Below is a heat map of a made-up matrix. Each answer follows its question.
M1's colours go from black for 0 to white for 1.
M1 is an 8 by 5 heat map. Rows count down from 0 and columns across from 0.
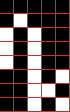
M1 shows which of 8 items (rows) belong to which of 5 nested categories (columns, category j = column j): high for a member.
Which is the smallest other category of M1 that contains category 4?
2
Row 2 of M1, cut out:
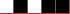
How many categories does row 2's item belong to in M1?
2
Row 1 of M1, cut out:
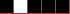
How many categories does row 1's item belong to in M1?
1
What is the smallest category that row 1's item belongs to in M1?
1
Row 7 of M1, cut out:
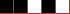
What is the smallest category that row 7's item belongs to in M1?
4
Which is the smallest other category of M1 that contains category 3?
2
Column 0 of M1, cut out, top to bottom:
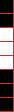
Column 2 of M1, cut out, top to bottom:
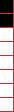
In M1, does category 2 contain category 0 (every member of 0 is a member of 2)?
yes
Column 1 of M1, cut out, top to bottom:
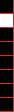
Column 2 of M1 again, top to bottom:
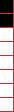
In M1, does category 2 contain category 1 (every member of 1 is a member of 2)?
no
